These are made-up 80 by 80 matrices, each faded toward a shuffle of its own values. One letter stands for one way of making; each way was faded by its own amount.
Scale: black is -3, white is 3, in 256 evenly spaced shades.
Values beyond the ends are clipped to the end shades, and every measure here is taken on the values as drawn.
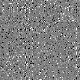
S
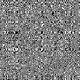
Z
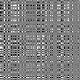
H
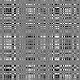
H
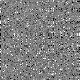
S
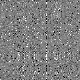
S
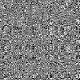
Z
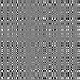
H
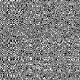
Z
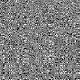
Z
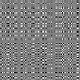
H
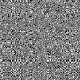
Z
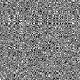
Z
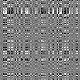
H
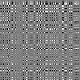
H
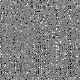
S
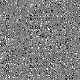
S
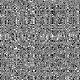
Z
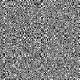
Z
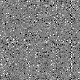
S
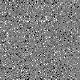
S
